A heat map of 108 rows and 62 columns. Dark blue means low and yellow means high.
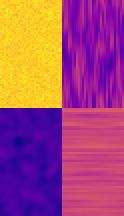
The table splits into 2 rows of 2 panels. Panel 1,1: very high, fine-grained, faint in contrast. Panel 1,2: low, streaked downward. Panel 2,1: very low, blotchy, faint in contrast. Panel 2,2: middling, streaked across, faint in contrast.
